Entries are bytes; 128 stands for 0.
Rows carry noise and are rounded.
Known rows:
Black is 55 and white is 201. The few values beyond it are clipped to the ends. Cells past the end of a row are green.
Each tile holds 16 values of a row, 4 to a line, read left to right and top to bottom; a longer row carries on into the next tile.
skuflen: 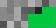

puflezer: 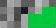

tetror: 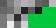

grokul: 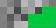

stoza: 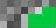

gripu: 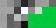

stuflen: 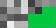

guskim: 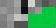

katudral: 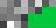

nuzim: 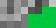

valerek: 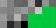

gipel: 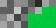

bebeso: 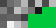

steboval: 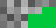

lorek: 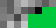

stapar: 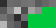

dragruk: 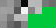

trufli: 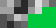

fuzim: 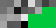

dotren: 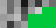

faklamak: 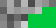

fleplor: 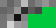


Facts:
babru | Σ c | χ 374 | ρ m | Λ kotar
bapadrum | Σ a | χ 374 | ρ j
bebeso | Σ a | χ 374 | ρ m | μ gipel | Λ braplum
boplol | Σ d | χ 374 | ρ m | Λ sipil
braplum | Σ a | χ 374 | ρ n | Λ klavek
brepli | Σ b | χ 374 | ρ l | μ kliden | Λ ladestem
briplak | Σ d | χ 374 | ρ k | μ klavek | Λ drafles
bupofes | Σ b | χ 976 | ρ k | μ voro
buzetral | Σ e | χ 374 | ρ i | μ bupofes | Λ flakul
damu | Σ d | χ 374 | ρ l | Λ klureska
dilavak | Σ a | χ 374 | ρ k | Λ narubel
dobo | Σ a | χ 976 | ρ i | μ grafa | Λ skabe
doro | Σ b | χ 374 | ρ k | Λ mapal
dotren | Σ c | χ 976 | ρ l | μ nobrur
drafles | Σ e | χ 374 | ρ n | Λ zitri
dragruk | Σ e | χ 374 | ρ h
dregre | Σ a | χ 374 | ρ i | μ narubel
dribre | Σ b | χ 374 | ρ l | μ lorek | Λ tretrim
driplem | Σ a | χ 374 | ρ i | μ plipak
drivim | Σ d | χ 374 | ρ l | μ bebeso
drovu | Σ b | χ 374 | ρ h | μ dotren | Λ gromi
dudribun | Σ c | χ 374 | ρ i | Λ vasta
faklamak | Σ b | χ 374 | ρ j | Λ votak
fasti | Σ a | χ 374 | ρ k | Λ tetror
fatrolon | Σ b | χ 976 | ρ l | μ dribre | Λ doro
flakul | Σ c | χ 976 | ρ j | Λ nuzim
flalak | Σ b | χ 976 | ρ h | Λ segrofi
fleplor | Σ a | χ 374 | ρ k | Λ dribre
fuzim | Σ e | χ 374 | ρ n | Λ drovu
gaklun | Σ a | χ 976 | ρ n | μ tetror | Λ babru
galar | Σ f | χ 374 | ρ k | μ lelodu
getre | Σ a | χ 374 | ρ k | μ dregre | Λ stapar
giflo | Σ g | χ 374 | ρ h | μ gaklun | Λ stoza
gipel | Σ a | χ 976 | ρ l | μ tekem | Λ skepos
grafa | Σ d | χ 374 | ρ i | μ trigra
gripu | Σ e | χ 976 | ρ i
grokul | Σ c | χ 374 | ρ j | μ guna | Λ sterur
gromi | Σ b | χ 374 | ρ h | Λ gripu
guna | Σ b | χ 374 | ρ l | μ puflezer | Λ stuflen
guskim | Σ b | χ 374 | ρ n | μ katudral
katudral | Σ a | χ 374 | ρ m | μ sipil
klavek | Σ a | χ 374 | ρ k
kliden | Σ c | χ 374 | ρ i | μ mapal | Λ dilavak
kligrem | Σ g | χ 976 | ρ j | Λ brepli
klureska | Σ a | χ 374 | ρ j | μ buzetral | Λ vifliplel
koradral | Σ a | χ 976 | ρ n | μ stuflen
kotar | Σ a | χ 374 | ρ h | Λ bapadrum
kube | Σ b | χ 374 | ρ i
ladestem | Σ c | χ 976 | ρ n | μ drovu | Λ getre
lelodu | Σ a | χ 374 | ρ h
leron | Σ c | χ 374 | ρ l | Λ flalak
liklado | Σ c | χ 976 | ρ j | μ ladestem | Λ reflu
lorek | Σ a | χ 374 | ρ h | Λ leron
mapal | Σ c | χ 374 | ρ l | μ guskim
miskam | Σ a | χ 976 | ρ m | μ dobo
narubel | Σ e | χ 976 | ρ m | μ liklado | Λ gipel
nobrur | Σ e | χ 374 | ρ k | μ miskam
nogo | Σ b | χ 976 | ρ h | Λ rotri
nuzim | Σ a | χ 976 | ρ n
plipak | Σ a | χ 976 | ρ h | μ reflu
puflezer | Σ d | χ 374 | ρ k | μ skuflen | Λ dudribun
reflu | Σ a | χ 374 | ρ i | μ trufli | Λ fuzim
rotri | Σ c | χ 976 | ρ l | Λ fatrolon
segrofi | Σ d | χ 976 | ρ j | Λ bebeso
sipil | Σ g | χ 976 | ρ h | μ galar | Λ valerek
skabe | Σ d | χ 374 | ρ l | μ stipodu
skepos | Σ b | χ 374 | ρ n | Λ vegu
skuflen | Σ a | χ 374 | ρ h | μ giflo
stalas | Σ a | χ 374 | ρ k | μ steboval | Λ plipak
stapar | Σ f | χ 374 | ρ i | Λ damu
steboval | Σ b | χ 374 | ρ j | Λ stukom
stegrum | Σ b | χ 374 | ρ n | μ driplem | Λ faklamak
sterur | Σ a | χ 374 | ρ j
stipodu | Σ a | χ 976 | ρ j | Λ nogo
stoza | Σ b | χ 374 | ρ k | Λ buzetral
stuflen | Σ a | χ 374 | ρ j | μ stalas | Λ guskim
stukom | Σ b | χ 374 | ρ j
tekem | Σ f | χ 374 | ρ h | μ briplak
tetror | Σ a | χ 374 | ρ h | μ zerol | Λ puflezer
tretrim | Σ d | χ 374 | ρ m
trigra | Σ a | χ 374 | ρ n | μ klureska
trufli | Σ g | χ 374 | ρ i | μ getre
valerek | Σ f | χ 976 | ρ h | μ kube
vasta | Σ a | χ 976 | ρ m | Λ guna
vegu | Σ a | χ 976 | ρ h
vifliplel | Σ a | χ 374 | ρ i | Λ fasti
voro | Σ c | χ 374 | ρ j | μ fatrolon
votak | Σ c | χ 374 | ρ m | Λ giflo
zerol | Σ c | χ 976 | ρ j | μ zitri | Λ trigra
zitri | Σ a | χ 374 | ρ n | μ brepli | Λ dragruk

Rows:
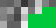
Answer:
buzetral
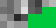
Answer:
dobo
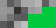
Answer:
votak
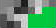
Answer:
giflo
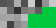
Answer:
ladestem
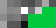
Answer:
bupofes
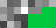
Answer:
miskam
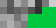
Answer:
gaklun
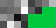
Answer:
vasta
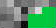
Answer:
galar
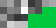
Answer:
stipodu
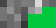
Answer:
boplol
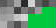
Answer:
drafles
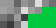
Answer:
voro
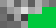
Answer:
stukom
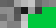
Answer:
dudribun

